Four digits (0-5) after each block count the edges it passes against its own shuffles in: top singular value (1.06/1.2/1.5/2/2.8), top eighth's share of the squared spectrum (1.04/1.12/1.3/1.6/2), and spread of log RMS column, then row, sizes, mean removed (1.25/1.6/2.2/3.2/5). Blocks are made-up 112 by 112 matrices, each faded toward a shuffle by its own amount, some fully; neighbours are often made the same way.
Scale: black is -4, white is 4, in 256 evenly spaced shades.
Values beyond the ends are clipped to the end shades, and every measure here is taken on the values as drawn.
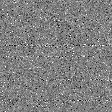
1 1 0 2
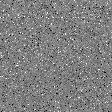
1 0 0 0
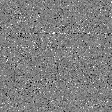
2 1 0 2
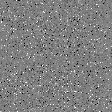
3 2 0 1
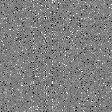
4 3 1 1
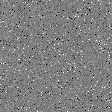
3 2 0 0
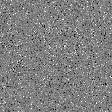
3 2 0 0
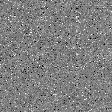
3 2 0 0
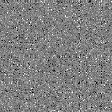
4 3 2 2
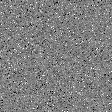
0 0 0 0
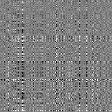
5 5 4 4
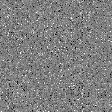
3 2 1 1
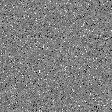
2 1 0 0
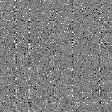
4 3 2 2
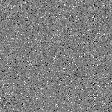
3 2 1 1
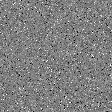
1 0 0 0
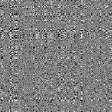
5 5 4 3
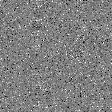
3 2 1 0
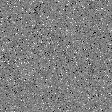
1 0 0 0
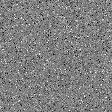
0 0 1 0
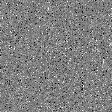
1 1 2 0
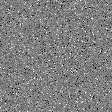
0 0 0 0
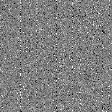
2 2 3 0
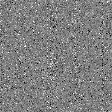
1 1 2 0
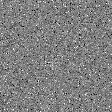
0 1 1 0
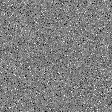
0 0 0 0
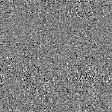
1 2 3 3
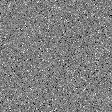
0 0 0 0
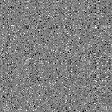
4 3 2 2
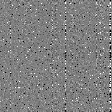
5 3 2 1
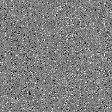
3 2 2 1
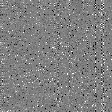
4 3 2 1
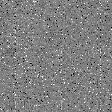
3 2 1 0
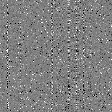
4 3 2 1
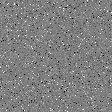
0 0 0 0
